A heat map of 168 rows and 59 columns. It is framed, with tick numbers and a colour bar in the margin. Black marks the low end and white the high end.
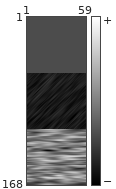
It is made of 3 by 1 panels. Panel 1,1: low, flat. Panel 2,1: very low, slanting up to the right, faint in contrast. Panel 3,1: middling, streaked across, strong in contrast.
